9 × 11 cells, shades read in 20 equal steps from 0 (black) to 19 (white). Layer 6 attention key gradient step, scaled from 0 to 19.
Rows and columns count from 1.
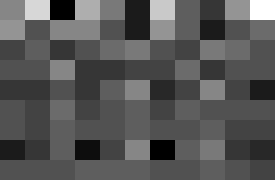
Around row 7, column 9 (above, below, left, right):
6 9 6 5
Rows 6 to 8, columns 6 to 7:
7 5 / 7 6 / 10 0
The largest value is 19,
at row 1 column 11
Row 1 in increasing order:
0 2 4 7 9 10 11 13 15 16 19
